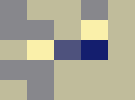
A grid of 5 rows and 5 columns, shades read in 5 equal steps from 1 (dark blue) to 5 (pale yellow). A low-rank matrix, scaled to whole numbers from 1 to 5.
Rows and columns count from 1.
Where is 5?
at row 2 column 4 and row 3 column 2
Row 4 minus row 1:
0 -1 0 1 0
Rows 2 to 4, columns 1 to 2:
3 3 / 4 5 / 3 3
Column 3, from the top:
4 4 2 4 4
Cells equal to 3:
7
